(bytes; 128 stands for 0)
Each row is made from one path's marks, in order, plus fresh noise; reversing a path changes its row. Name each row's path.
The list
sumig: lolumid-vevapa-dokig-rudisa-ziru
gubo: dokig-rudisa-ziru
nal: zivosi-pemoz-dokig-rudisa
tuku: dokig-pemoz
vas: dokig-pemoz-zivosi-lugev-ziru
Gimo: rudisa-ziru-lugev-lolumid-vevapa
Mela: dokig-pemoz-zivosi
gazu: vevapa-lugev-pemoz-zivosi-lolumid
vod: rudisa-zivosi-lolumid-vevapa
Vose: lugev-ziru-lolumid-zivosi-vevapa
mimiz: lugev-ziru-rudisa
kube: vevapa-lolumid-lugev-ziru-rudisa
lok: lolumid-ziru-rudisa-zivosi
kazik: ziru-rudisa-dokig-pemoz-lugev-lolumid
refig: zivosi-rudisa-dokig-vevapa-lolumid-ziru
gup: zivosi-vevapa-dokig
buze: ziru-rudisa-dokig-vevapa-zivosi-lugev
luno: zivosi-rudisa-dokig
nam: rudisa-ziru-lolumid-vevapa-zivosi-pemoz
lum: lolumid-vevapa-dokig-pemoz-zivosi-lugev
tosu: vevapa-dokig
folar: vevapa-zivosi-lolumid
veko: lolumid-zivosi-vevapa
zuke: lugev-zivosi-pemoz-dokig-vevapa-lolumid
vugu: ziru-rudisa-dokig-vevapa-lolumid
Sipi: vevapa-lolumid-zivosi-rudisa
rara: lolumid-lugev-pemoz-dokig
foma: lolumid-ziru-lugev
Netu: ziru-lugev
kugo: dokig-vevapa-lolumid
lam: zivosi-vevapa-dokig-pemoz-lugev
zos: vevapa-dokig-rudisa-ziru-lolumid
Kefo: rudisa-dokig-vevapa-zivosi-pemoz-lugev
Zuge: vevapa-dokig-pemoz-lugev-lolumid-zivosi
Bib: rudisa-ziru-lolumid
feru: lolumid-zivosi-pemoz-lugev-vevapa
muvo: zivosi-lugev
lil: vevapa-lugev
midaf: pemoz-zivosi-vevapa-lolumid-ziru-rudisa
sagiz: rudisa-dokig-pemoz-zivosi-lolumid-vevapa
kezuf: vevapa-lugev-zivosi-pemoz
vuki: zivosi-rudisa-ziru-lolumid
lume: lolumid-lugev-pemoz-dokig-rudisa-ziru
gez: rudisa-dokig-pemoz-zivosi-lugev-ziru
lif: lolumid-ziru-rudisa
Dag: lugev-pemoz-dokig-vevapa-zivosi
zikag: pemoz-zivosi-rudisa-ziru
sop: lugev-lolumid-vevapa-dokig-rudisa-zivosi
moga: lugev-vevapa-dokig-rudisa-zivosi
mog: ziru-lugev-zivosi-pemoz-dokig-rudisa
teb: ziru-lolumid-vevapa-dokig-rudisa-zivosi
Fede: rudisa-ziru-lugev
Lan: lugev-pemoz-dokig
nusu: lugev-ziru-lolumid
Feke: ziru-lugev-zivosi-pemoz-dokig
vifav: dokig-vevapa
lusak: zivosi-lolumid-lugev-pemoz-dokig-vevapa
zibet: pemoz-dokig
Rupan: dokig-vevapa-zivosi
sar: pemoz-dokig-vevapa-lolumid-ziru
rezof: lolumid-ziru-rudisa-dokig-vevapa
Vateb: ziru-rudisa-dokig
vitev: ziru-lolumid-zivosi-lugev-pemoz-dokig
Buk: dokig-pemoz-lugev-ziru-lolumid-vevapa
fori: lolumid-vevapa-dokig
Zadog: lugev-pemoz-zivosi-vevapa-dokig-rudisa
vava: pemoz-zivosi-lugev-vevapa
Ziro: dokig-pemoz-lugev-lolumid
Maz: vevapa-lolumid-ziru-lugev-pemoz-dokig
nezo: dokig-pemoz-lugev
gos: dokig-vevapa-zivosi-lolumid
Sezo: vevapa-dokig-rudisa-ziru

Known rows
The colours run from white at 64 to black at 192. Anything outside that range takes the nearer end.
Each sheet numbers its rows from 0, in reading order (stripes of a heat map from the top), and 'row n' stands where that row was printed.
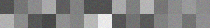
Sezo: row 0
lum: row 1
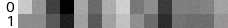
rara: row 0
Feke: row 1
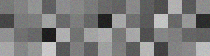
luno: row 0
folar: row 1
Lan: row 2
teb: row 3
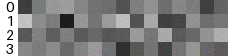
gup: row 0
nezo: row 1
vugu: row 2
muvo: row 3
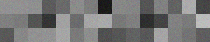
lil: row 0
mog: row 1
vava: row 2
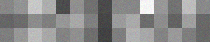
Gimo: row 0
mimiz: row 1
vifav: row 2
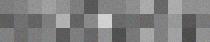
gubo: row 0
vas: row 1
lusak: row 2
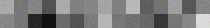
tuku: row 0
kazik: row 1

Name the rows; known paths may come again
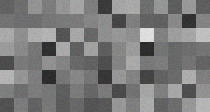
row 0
mimiz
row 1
lam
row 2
rezof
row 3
zibet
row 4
kugo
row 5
Netu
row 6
lusak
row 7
vugu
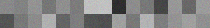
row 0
Kefo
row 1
Sezo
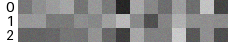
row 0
Sipi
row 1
feru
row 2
nusu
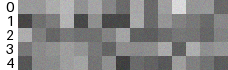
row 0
veko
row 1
vuki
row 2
Zuge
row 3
gubo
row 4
vava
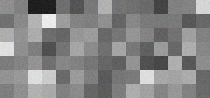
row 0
kazik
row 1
Rupan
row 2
Fede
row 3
foma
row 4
luno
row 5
vod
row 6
vifav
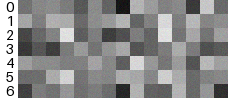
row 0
kube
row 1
sagiz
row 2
refig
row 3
zuke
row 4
lif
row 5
nam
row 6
folar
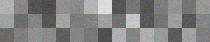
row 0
lum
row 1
tuku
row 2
Bib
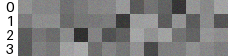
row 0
buze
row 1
tosu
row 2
zos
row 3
zikag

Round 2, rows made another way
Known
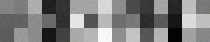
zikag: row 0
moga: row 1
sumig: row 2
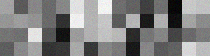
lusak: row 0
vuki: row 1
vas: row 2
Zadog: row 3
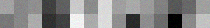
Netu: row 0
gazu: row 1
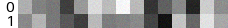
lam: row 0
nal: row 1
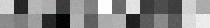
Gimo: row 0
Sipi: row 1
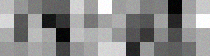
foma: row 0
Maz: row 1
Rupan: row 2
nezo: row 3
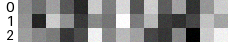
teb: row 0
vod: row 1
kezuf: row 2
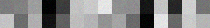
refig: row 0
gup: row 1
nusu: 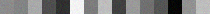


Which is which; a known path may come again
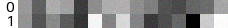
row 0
vifav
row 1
Zuge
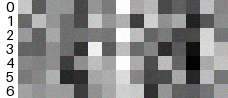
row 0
Fede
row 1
kazik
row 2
Kefo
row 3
moga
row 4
lum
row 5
zikag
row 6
nezo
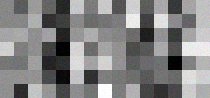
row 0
teb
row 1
Vateb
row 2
tuku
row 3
kube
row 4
folar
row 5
mimiz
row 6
vod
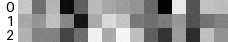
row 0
gup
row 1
kugo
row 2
muvo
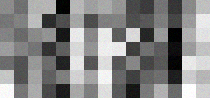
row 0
Mela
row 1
Lan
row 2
lok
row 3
lil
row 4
sop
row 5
vava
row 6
midaf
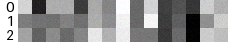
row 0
Gimo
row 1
rezof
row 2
lusak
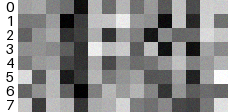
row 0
lif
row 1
refig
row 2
Zadog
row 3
vuki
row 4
mog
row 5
Maz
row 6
gubo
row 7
Buk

